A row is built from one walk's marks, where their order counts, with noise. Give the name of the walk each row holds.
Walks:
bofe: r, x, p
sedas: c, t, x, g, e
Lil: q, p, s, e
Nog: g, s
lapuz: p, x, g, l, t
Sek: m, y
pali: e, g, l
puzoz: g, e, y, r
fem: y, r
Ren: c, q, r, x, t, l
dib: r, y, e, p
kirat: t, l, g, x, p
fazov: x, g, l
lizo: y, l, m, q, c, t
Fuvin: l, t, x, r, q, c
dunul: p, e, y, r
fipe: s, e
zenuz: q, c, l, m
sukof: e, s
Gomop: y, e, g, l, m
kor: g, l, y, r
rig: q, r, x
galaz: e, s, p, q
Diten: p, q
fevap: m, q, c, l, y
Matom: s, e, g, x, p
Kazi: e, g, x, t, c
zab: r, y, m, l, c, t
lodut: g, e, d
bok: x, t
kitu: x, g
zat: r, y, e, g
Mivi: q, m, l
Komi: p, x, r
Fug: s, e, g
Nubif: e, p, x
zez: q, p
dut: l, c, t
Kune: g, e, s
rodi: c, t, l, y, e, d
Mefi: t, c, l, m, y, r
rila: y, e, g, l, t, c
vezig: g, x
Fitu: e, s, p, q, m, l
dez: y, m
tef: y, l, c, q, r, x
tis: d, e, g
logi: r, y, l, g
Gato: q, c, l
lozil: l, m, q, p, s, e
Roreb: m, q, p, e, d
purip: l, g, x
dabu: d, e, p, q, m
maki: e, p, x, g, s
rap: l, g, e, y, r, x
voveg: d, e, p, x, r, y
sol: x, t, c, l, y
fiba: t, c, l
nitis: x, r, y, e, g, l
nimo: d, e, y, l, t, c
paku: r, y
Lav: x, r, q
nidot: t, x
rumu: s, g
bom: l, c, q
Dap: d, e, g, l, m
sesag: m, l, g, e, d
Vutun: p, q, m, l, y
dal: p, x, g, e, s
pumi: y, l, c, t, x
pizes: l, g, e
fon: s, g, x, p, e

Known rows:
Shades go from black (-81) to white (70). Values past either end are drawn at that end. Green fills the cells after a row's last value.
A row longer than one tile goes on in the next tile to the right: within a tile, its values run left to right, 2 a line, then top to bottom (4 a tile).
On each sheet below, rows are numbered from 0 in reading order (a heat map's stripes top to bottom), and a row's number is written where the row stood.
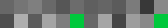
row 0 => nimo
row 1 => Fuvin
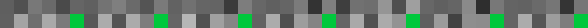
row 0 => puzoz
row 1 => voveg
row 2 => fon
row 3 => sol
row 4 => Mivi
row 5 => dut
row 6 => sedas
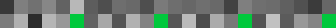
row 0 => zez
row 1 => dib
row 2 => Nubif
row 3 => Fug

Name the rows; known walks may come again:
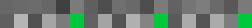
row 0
maki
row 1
dib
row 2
voveg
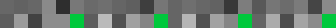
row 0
dut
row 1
Matom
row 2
fon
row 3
lozil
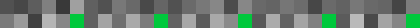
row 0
bofe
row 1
puzoz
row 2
fevap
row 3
rila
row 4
Fitu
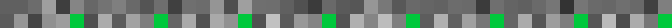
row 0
bom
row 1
nimo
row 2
Mivi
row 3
Fug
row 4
dez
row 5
Kazi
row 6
sedas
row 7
Nubif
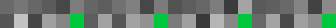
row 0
galaz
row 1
tef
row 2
Komi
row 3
Ren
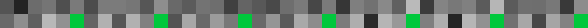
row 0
paku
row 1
Roreb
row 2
pali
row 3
logi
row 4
zez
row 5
Diten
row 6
lapuz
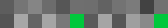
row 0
Dap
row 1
pumi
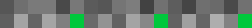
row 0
sesag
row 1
kor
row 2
zat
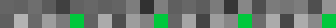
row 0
Kune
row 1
sol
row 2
Fuvin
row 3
Vutun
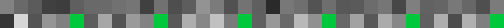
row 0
sukof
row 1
rodi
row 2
Sek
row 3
fem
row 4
zab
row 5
dunul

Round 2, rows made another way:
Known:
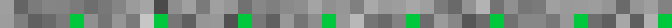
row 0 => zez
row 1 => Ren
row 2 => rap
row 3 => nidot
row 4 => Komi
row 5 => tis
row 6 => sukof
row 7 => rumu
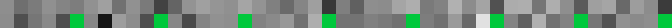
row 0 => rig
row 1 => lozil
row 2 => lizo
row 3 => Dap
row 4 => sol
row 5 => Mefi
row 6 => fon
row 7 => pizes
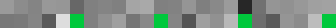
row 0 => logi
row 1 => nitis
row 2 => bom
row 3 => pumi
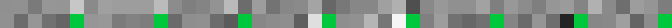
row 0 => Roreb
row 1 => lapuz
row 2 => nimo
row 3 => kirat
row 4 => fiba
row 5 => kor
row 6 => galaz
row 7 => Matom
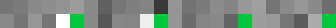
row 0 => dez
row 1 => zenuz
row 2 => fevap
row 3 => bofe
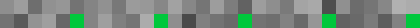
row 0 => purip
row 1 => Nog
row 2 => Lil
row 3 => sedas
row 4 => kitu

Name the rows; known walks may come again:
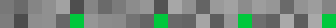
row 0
Fuvin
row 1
dabu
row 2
Fug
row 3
rumu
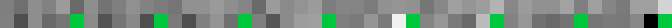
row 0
Lav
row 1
rig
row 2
tef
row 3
dut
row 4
Gomop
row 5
fem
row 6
kor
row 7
Nubif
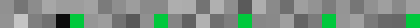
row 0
voveg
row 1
dib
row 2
fon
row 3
Matom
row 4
paku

